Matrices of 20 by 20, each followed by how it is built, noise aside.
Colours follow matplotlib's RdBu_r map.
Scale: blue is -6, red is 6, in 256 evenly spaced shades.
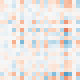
low rank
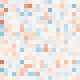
low rank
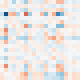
low rank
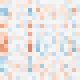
low rank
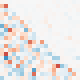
lower triangular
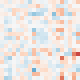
low rank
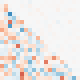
lower triangular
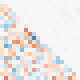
lower triangular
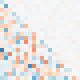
lower triangular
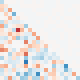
lower triangular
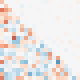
lower triangular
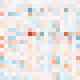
low rank
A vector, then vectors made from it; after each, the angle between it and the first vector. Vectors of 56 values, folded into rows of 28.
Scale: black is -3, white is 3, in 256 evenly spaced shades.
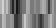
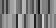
orthogonal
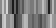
nearly parallel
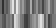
nearly opposite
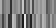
orthogonal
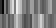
nearly opposite
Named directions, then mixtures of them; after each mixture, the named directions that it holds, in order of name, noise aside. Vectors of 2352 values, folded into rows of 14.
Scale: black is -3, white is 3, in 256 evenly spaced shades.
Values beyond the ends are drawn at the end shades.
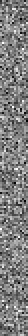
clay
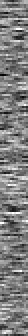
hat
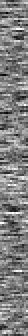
hat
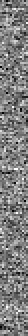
clay, hat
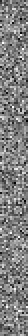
clay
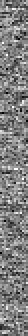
clay, hat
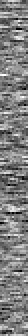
hat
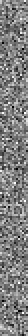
clay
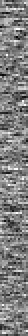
clay, hat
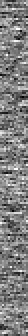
clay, hat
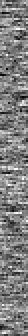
clay, hat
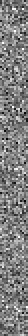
clay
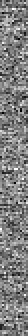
clay, hat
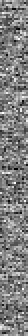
clay, hat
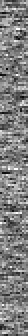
clay, hat
